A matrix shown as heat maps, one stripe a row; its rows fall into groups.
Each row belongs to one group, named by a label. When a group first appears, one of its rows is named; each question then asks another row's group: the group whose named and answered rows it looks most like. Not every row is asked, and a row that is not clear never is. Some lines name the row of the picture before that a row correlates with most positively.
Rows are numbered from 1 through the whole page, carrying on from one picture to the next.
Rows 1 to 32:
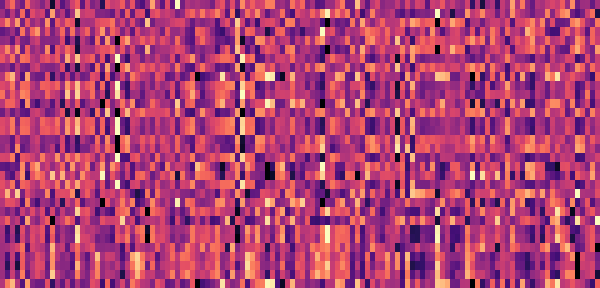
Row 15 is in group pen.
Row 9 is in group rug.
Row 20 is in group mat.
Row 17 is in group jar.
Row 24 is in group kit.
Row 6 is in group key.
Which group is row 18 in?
pen
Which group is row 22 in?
key
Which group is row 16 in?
jar
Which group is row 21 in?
pen
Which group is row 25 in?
key
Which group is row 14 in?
pen
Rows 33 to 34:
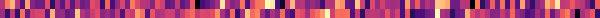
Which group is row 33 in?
rug
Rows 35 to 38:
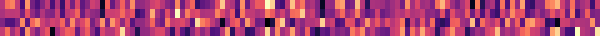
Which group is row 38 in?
key
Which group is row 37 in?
mat
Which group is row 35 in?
rug
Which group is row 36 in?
rug
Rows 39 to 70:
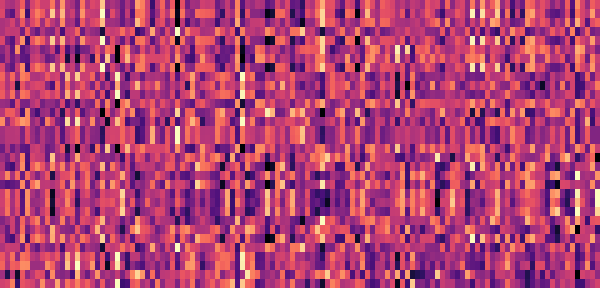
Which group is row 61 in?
key
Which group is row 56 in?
kit
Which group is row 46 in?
mat
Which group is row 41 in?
mat
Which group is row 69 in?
kit
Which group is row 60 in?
key
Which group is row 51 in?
rug
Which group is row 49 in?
pen
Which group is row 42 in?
rug
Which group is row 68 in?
pen
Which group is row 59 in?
mat
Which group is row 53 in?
rug
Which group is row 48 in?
pen
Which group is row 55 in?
jar
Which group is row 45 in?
jar
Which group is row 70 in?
pen
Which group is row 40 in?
mat
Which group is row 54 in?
rug
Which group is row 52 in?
pen
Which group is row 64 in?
kit
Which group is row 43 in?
mat
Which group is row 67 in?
pen
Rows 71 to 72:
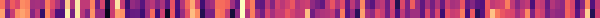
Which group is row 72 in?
pen
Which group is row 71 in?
pen
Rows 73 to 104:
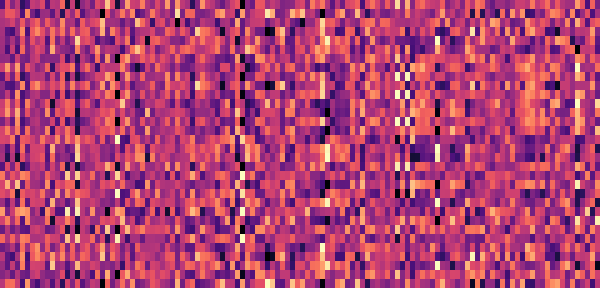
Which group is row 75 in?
mat
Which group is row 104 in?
rug
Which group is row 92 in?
pen
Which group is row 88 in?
pen
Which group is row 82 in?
mat
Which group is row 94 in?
pen
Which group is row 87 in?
key
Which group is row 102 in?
kit
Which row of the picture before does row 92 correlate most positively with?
71
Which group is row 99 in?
pen
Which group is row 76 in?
mat
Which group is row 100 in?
mat
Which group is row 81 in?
jar
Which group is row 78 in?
kit
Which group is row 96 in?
pen
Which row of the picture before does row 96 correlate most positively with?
72
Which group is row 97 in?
key
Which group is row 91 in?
jar
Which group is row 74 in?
rug
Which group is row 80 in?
key
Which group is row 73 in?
jar
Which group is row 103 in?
jar
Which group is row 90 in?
kit
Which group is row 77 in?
kit
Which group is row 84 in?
key
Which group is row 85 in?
key
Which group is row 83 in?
jar
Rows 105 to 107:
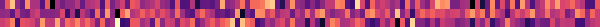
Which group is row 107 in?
pen
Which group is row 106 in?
jar
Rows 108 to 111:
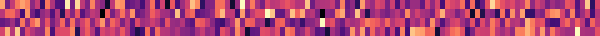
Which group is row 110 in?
mat
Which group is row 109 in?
rug
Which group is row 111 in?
key
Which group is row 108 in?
pen
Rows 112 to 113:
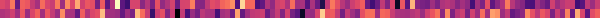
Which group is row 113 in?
mat
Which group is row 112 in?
pen
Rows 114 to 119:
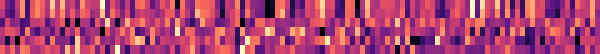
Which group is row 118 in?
kit
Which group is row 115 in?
mat
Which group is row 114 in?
mat
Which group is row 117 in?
rug
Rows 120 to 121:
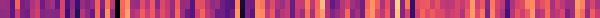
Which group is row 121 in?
jar
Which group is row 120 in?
jar
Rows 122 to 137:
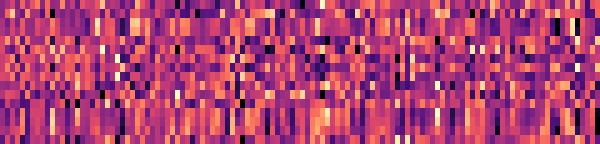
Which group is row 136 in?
kit
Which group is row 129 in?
key
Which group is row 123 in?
rug
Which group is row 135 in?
kit
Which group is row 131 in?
kit
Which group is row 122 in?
mat
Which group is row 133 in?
jar
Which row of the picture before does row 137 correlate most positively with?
120
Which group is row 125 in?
kit
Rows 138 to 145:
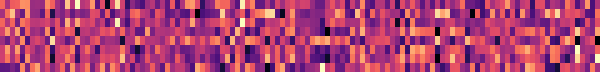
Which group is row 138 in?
pen
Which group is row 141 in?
key
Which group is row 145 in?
mat
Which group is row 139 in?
rug
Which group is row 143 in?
key
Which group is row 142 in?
kit
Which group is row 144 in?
key
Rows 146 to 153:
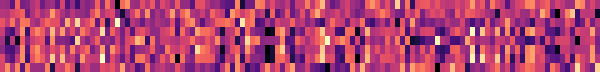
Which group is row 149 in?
mat
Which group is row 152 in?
mat
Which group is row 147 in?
kit
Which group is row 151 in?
mat
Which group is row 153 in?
key
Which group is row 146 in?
jar
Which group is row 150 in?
kit
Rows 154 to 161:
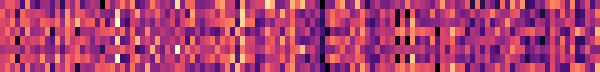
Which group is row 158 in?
pen
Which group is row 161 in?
key
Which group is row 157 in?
key
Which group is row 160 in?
pen
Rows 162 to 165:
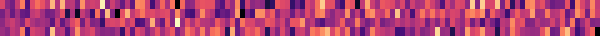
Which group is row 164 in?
rug
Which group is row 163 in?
jar
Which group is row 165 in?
kit
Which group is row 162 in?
mat
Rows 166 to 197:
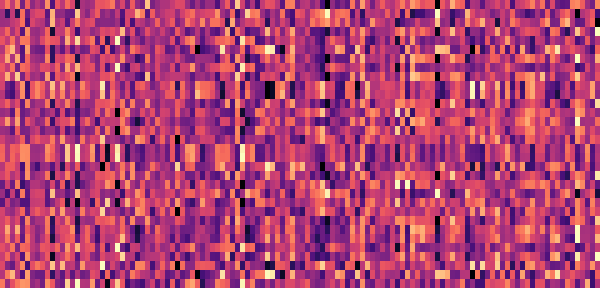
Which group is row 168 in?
kit
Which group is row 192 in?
key
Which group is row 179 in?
key
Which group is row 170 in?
pen
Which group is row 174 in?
key
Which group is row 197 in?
pen
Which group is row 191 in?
key
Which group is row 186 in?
jar
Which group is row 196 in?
rug
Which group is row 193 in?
pen
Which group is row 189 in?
mat
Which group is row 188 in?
jar
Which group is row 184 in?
rug
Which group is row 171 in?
rug
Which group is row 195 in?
mat
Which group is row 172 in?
key
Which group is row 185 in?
key
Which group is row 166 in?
key
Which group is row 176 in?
mat
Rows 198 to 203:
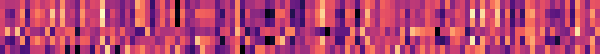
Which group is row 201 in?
key
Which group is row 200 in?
mat
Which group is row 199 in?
mat
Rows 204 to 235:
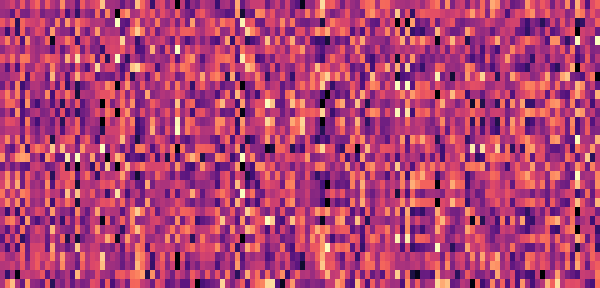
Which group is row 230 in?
jar
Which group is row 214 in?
key
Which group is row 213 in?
jar
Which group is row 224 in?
key
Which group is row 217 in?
rug
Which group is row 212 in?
kit
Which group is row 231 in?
kit
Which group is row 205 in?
jar
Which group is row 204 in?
mat
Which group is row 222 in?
jar
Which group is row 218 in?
rug
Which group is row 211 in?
kit
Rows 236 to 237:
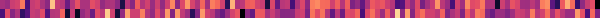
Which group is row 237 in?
jar
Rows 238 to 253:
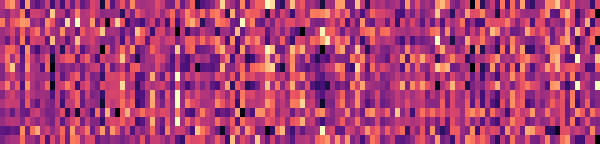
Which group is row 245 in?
rug
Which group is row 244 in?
key
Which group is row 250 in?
jar
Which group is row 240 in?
pen
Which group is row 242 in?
kit
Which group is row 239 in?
kit
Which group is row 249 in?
rug
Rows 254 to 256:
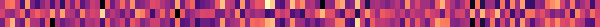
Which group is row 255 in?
mat
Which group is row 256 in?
rug
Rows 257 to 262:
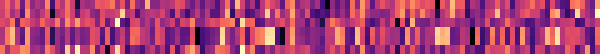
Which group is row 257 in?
key
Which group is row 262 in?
pen
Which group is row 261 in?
rug
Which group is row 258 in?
key
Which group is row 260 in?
rug
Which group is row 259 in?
pen
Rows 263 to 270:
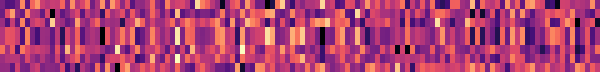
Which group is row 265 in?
kit
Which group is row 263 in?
mat
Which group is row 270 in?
jar
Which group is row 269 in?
rug
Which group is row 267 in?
rug
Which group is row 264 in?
rug
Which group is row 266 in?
rug
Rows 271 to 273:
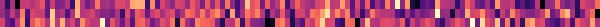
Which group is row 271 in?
kit
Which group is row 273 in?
mat
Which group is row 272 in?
kit
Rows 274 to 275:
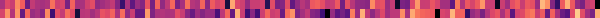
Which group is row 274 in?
kit
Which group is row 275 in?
key
